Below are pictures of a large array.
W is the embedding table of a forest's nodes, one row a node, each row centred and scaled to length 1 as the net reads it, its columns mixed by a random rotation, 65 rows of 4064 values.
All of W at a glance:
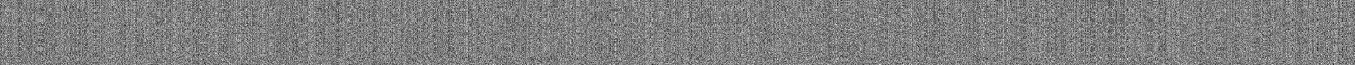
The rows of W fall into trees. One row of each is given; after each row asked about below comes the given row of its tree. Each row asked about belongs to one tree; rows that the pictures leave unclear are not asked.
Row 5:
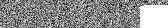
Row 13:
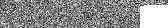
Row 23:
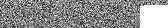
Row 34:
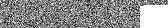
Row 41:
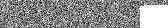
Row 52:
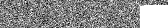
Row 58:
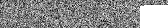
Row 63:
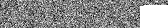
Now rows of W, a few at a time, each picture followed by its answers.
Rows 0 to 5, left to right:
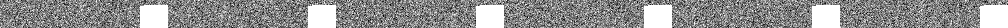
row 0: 5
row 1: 23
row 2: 5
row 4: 23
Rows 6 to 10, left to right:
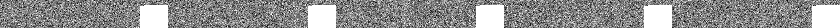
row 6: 58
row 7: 58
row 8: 63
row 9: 41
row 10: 41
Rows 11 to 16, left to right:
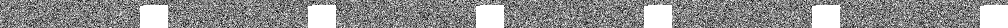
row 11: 34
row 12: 5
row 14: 23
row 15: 34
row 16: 23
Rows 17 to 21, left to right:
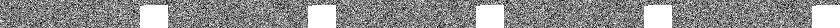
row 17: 34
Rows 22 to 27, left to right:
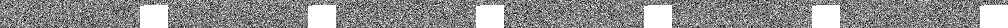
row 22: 23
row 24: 41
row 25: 41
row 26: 58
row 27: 5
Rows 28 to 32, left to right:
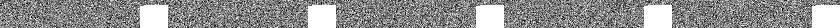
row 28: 52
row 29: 23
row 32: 63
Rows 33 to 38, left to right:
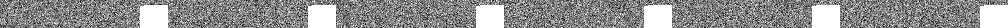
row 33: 58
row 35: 13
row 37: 5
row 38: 23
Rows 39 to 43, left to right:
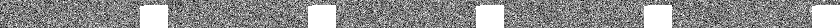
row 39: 41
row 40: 13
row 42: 52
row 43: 52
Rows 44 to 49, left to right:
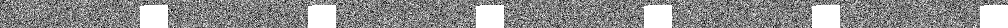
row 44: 5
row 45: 13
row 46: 41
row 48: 5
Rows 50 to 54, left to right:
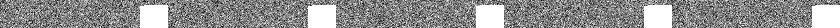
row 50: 5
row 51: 41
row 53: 13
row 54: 63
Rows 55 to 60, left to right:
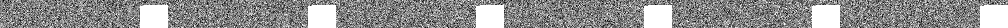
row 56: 5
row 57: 34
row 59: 58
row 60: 23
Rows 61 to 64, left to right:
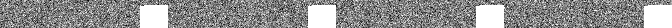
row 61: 41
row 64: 23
